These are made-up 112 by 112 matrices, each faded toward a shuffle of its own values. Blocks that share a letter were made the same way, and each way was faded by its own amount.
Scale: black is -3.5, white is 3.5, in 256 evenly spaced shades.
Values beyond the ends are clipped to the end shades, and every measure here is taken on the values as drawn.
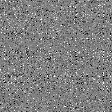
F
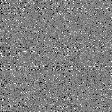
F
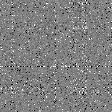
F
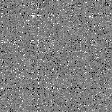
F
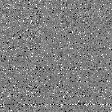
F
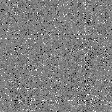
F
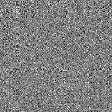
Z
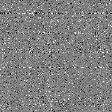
F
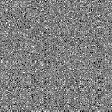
Z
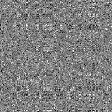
Z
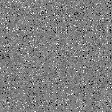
F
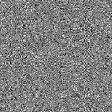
Z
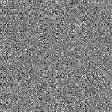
Z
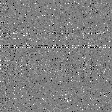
F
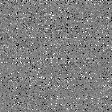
F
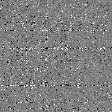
F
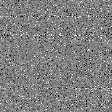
F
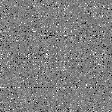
F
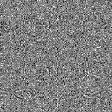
Z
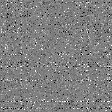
F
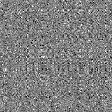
Z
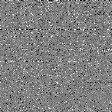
F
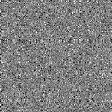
Z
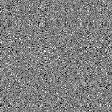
Z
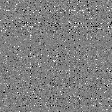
F
